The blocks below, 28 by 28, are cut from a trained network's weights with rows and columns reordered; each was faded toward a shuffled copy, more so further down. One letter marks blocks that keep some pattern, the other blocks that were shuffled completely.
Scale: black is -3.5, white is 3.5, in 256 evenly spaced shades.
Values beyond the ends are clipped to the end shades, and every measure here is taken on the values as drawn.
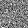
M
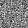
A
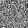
M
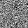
A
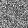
M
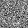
M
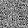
A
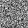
M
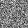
M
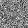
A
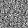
A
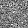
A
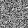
M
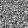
A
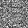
A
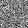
M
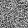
M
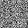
A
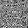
A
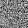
A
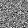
M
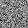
M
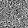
A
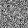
A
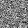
M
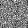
A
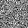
A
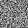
A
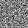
M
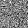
A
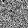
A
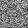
A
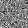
M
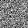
M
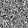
M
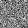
M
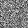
M
